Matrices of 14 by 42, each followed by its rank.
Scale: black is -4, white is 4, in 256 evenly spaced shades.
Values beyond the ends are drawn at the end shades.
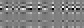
one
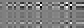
one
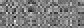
three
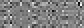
three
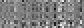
three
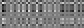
one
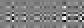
one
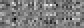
three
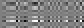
one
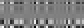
one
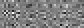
three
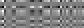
one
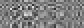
three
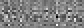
three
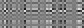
one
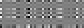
one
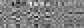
three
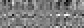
three
